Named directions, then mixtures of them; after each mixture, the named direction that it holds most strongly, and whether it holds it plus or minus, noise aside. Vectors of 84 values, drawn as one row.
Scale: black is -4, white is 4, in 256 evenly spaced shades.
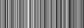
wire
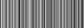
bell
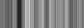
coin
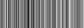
wire, minus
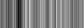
coin, plus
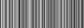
bell, plus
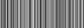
bell, minus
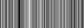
bell, plus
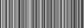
bell, plus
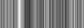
coin, minus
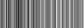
wire, minus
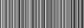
bell, plus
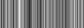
bell, minus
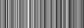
wire, plus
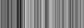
coin, plus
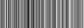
wire, minus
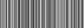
bell, plus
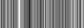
bell, minus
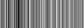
wire, minus
